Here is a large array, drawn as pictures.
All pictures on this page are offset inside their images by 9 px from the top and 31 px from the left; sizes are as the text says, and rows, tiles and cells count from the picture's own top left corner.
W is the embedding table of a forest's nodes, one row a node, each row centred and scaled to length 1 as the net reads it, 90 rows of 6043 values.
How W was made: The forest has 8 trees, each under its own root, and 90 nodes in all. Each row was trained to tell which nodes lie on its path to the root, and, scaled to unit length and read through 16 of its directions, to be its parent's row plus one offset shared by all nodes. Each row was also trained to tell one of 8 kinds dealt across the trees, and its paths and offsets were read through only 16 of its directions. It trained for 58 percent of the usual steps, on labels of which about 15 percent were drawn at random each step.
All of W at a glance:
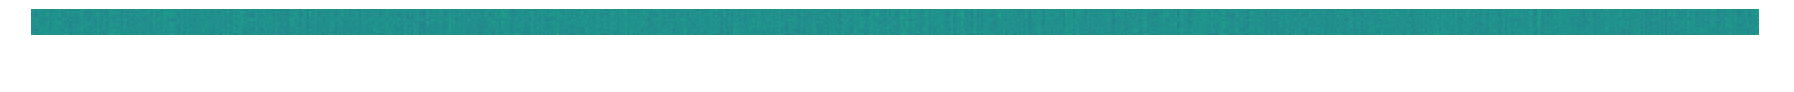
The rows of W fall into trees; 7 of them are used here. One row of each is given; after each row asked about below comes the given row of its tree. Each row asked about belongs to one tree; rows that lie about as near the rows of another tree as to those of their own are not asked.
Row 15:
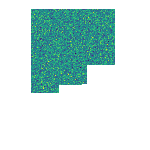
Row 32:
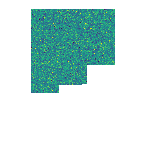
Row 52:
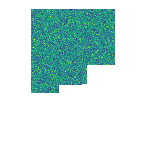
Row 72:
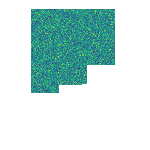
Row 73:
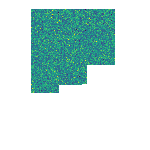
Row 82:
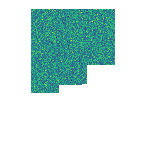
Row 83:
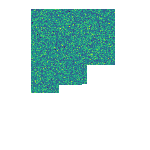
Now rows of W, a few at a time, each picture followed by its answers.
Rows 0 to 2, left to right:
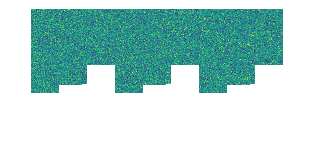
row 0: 82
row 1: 52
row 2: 83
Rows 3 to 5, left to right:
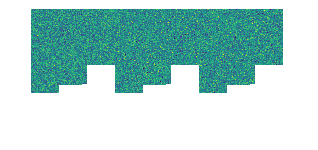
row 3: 32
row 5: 52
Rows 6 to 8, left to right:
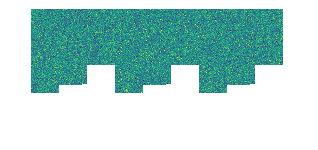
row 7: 15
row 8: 15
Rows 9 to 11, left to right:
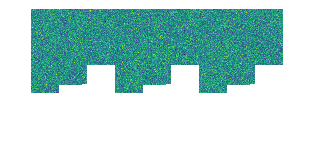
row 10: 73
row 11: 73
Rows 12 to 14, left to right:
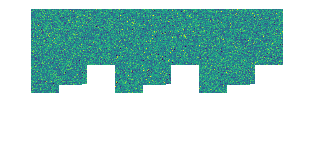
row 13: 82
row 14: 32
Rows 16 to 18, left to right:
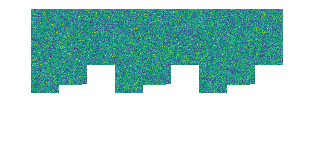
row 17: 73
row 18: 15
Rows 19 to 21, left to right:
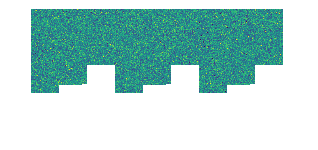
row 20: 72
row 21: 73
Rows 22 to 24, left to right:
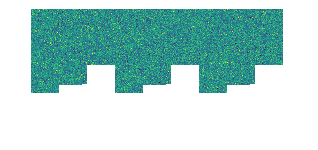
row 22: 82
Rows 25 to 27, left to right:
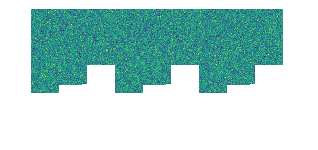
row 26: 32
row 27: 15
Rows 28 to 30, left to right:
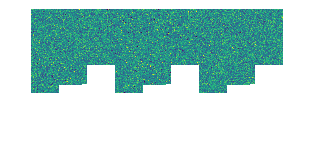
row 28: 52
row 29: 73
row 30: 73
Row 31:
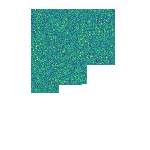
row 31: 83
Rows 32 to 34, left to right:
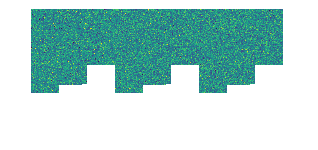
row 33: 15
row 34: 52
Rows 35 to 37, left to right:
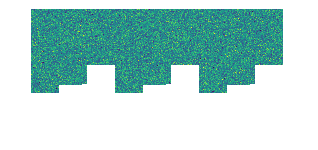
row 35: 83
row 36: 83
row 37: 32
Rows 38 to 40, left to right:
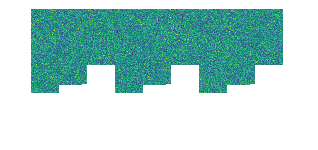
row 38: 83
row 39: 83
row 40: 73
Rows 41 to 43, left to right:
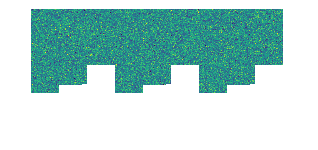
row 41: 83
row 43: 32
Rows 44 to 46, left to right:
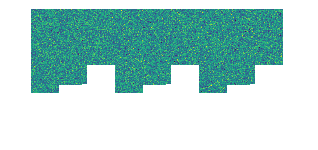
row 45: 15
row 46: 72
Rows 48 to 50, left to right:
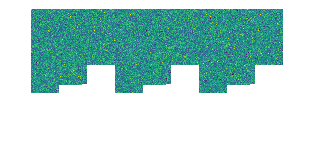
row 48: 32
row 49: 72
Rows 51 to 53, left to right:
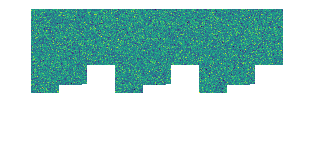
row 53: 82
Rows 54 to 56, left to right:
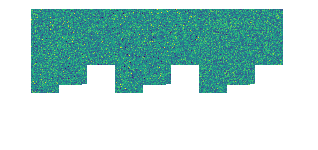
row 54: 73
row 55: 82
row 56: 52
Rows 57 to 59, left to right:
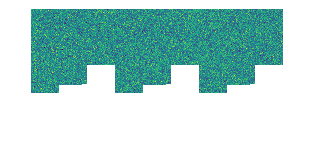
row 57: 32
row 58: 32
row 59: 72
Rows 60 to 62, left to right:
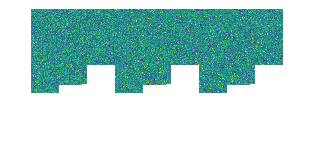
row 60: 83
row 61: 73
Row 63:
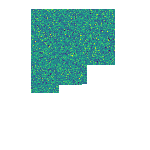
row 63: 83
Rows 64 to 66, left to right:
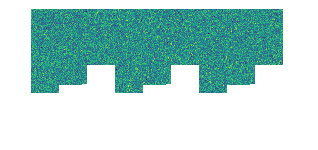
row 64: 32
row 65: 73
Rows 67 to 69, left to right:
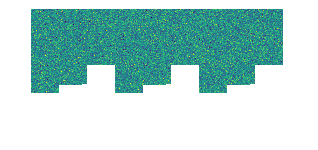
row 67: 15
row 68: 52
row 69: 83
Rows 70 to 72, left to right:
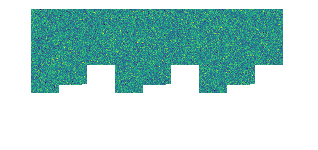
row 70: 15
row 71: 15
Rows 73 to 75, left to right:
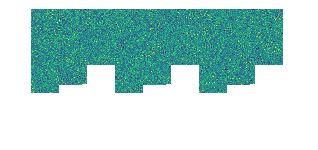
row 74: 15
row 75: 82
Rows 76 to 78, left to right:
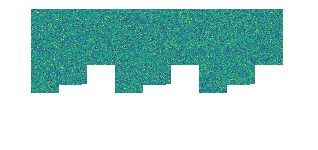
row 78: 52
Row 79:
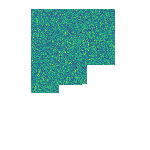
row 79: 83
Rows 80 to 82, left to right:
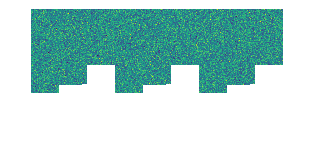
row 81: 82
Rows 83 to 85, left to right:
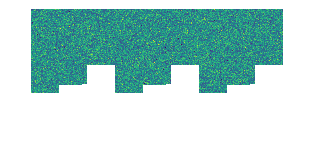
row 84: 15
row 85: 72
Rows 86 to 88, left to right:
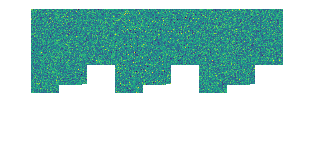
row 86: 73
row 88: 15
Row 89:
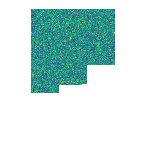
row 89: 52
